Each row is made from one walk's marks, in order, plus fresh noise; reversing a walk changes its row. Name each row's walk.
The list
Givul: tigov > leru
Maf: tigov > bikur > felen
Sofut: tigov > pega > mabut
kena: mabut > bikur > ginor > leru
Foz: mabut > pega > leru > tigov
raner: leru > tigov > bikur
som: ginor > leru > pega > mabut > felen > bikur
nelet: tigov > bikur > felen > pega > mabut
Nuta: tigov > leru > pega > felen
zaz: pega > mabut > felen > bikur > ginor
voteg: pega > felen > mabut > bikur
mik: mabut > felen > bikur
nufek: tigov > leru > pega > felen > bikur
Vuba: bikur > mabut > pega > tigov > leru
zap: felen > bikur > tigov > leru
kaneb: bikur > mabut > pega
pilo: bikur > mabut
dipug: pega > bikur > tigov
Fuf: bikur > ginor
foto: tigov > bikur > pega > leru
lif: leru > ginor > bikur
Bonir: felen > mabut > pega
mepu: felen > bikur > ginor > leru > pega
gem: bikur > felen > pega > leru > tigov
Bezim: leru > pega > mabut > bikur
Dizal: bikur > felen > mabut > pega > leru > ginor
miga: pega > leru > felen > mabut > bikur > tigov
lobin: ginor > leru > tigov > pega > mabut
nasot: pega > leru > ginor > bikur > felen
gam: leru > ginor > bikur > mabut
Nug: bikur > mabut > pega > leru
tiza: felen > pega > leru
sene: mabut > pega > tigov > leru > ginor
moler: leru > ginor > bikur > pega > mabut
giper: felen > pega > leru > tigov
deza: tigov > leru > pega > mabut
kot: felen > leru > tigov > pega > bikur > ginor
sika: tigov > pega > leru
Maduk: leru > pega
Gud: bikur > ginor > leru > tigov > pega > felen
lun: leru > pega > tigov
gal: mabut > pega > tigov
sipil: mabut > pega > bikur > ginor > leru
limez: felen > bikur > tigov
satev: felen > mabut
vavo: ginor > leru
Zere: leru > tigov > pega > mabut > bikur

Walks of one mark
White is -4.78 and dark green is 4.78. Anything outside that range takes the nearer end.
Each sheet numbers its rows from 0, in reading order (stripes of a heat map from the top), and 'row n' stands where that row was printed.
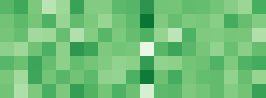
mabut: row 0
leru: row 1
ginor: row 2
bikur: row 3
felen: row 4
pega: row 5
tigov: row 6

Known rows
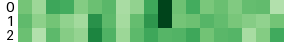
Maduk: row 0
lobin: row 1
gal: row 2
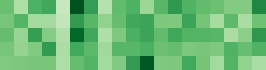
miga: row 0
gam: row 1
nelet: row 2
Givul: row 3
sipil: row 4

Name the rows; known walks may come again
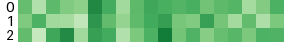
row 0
gal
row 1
gam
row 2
giper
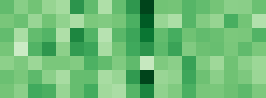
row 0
lobin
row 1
vavo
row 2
Foz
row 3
lun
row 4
Fuf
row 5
Dizal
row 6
nasot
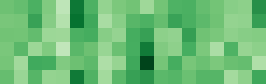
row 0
mik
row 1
voteg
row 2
zaz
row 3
kena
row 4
Maduk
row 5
Sofut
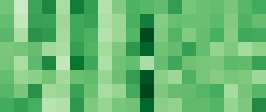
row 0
gem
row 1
Gud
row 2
Nuta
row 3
moler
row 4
zap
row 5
sene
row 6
Bonir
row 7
satev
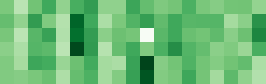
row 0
kot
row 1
nelet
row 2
limez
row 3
Zere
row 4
mepu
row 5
sipil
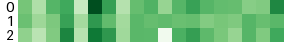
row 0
miga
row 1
Givul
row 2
raner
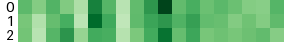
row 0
deza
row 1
Vuba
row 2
sika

